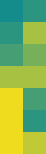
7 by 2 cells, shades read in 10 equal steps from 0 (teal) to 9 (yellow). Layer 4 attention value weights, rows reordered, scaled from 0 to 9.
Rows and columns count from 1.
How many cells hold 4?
1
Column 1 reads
0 1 2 6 9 9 9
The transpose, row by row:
0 1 2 6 9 9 9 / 1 6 4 6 2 1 7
